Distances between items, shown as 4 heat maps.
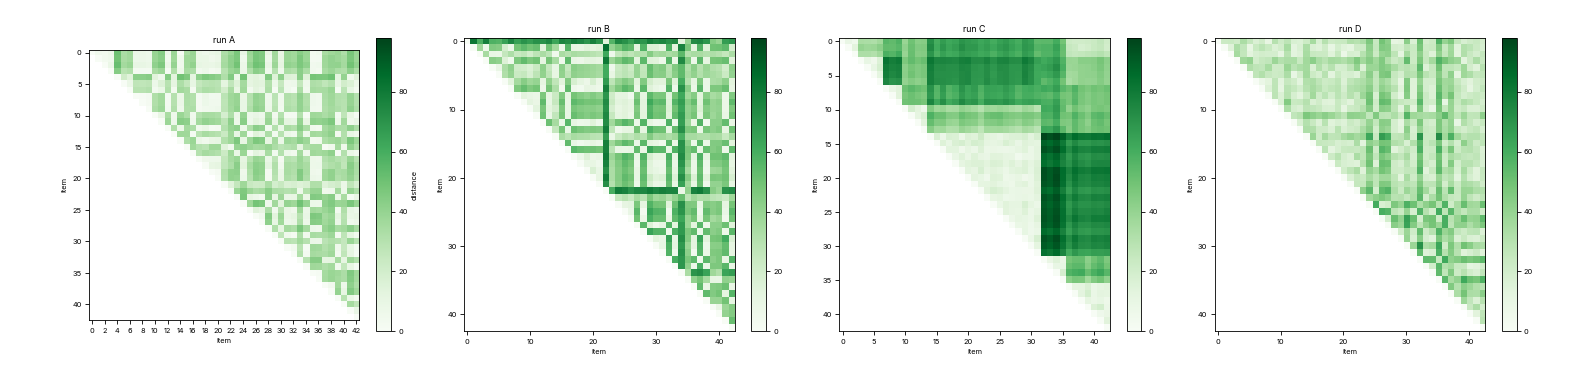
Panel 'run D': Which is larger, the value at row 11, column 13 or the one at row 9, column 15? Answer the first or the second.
the first
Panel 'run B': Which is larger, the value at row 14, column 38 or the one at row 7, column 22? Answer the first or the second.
the second
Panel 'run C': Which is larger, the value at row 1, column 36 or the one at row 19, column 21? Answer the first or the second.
the first
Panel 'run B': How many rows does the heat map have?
43
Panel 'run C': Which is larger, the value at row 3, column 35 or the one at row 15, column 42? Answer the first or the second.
the second
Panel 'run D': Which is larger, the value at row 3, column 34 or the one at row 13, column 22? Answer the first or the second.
the first
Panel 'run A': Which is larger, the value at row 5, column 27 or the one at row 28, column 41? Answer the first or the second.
the second
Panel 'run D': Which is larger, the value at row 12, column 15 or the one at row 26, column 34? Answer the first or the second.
the second
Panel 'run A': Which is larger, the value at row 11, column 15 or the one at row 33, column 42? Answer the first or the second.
the first
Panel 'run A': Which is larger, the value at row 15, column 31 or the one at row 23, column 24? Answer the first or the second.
the second
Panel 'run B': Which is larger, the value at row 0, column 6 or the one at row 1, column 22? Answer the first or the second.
the second
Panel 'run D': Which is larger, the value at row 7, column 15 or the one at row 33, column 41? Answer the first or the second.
the first
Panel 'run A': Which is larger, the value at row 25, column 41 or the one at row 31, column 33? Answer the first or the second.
the second
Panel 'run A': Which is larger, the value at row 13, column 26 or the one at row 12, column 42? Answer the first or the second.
the second
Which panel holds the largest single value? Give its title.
run C
